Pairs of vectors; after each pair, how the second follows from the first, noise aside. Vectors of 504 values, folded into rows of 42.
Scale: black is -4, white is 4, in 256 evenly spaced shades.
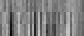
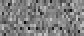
shuffled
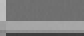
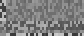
sign-scrambled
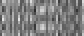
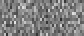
shuffled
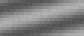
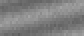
shrunk
